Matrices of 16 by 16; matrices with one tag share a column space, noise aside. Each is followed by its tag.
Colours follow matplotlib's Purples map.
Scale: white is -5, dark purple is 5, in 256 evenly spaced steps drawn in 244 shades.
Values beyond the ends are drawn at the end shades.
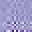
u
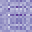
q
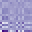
u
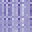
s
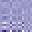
u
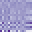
u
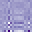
u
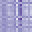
s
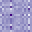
q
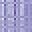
s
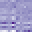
u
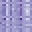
s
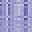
s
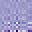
u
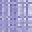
s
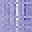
s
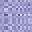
q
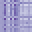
s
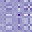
q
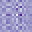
q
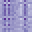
s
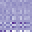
u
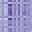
s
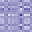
q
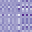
q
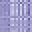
s
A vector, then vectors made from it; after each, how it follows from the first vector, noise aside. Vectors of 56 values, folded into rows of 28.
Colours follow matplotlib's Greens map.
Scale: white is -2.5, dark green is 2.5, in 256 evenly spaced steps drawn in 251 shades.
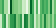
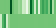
partly zeroed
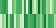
sign-scrambled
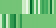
partly zeroed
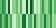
sign-scrambled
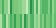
shrunk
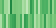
shrunk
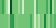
partly zeroed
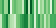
sign-scrambled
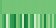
partly zeroed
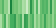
shrunk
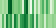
sign-scrambled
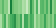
shrunk
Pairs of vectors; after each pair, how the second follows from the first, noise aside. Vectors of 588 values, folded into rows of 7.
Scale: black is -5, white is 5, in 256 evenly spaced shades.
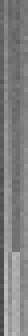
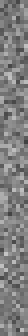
shuffled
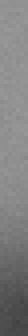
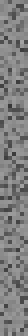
shuffled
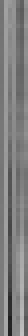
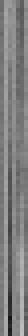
copied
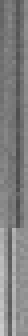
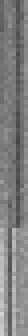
copied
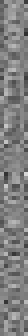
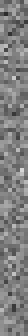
shuffled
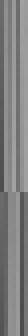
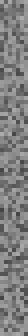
shuffled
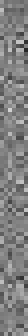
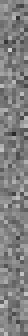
shuffled
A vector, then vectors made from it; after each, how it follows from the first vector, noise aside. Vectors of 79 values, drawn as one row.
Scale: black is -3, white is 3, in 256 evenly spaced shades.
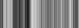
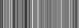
partly zeroed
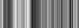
negated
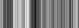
negated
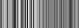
sign-scrambled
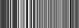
sign-scrambled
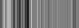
partly zeroed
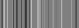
partly zeroed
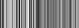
sign-scrambled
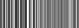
sign-scrambled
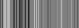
partly zeroed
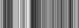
negated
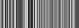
sign-scrambled
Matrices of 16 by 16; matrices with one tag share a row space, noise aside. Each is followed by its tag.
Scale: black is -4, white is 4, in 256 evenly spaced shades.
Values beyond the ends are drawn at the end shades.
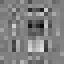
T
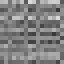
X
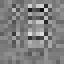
T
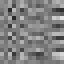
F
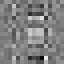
T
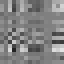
F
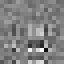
T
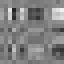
F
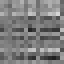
X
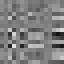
F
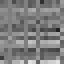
X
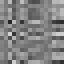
F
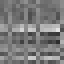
X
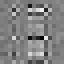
T
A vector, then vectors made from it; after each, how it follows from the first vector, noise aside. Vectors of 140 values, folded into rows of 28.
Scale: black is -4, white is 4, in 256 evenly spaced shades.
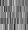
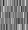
wrapped around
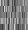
negated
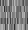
copied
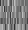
copied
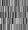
wrapped around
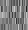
wrapped around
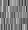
wrapped around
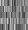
negated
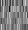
wrapped around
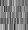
copied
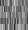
copied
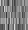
negated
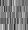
copied
